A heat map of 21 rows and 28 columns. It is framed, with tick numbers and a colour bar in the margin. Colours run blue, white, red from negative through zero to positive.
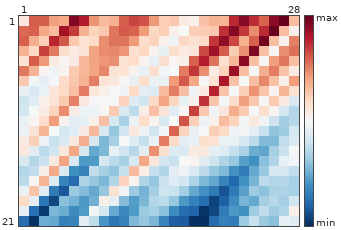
Histogram: bell-shaped. Grain: diagonal, up to the right. Ninth with the highest average: top right. Slope: up to the top. Calmest part: bottom right.
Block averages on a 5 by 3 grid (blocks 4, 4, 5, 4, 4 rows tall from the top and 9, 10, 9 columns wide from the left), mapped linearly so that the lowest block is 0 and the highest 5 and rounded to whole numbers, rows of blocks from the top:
4 4 5
3 3 4
3 3 2
1 2 1
0 0 0
